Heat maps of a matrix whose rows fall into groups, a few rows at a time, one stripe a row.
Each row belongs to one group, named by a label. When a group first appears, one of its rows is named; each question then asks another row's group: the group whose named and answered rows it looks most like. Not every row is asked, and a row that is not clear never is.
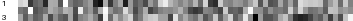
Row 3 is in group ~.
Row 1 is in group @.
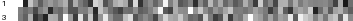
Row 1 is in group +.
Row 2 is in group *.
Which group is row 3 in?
@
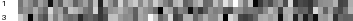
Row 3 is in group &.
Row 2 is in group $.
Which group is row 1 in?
~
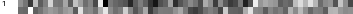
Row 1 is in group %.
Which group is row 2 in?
@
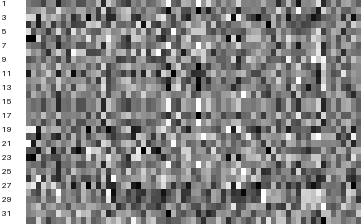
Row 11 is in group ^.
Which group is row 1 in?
*
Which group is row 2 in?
$
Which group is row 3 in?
&
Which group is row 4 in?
^
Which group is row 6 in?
@
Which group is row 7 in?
*
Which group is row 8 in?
+
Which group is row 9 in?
@
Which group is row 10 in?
$
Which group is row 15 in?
*
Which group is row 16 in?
*
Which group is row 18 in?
*
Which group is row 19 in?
&
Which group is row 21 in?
+
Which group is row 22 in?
^
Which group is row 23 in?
@
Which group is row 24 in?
*
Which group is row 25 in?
~
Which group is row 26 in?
~
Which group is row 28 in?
%
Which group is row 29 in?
%
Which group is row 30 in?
@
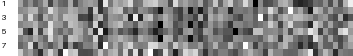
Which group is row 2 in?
$
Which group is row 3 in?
+
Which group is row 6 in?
$
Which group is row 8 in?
+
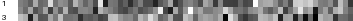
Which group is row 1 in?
%
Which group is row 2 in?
*
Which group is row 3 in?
&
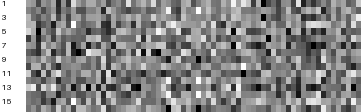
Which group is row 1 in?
~
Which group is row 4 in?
@
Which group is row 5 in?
&
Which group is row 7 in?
&
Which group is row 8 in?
^
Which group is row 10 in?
~
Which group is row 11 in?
%
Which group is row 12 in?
*
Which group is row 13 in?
&
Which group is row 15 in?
@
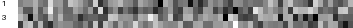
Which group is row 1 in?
$
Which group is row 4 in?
~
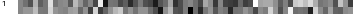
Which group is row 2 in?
$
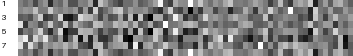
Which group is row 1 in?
*
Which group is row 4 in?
+
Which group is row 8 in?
*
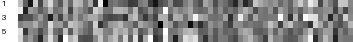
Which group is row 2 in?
+
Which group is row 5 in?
+
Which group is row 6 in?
+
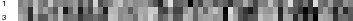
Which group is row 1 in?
$
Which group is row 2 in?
&
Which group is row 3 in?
&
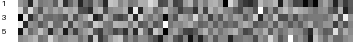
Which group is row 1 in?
&
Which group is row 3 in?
^
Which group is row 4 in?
+
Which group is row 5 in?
^
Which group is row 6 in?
$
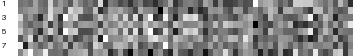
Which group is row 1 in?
%
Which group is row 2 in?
$
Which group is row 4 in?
~
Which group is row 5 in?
+
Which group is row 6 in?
~
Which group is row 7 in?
+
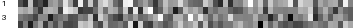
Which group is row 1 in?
@
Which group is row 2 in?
+
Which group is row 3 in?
*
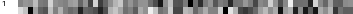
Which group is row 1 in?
$
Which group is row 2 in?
&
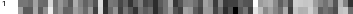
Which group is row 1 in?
%
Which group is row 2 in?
%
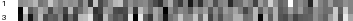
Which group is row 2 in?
^
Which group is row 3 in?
^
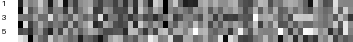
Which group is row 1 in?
^
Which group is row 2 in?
^
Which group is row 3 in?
%
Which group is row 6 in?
&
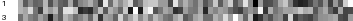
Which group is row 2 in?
+
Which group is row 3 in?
~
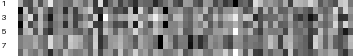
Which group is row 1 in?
%
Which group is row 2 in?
^
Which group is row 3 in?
~
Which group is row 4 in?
^
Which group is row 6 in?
$
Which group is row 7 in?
$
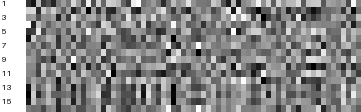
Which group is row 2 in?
&
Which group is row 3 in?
~
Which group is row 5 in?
@
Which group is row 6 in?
^
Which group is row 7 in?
*
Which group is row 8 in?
$
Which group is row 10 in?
&
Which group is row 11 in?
%
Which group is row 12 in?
~
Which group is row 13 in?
^
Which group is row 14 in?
^
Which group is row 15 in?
^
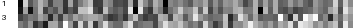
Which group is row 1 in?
^
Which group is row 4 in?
@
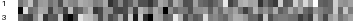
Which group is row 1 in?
@
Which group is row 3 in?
^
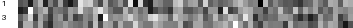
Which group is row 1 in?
^
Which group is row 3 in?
~
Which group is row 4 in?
~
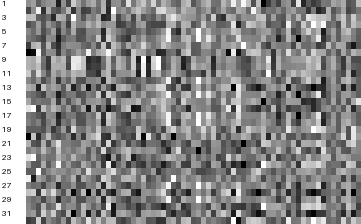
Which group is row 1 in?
~
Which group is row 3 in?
@
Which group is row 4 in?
@
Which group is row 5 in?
*
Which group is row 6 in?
*
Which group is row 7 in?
~
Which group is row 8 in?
@
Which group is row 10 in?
+
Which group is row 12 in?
*
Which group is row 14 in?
*
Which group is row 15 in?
~
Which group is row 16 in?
&
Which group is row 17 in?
*
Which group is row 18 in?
*
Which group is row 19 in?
@
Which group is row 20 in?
^
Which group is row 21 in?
%
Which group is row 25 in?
@
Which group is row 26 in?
+
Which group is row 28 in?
&
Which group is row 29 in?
*
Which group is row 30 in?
%
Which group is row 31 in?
&
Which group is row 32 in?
@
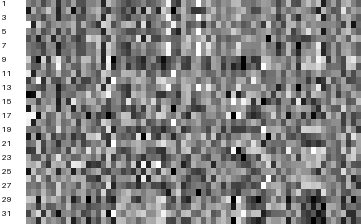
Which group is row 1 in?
*
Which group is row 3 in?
*
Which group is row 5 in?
*
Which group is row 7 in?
*
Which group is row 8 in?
*
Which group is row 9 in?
%
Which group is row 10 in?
%
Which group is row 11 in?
+
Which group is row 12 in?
~
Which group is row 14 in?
@
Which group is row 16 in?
^
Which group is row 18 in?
+
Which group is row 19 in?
%
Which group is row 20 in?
^
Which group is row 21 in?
~
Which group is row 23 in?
%
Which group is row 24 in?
+
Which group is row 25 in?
^
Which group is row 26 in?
+
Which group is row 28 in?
$
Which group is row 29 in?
&
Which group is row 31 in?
~
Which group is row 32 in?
&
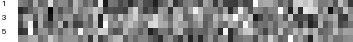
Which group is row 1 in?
%
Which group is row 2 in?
@
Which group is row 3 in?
~
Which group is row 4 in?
~
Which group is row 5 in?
@
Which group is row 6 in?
$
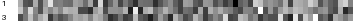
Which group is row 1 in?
%
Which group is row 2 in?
+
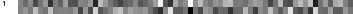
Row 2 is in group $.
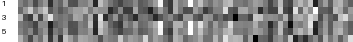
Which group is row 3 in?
%
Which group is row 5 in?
*
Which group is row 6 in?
~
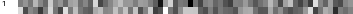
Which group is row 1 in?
$
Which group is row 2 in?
+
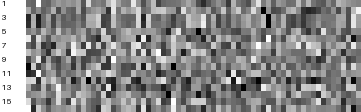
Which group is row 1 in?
@
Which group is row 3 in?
^
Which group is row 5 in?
$
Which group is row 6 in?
+
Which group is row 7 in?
@
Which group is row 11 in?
@
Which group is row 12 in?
&
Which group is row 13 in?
%
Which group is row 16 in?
+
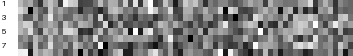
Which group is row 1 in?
+
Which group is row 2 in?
&
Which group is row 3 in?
%
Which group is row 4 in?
@
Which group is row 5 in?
+
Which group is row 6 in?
$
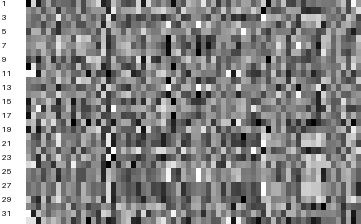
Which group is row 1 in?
^
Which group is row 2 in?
~
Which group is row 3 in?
%
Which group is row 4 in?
*
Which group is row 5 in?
~
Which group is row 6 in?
$
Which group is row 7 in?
$
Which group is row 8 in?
$
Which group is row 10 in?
^
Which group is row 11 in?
&
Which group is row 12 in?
$
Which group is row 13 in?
*
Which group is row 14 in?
$
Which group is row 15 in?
^
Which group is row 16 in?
~
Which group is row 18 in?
&
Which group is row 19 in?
^
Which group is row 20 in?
%
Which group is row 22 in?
~
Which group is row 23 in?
%
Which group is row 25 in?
*
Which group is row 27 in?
%
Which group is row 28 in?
%
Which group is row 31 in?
+
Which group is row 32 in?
&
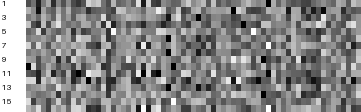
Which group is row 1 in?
^
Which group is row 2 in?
&
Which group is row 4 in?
%
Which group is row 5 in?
~
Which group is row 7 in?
+
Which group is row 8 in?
$
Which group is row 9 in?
~
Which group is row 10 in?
^
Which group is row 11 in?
^
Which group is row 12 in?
&
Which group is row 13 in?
$
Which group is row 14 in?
~
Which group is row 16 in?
+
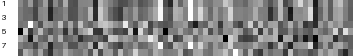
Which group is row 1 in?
*
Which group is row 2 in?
*
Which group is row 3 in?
*
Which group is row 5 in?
^
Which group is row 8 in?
~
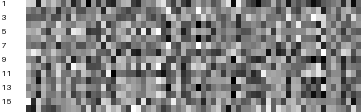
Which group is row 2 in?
*
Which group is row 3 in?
@
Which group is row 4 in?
$
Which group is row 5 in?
+
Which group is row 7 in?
*
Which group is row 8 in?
@
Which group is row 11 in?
%
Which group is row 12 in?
&
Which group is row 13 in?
$
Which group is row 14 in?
&
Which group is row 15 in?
+
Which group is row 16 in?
@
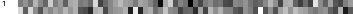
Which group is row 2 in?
+
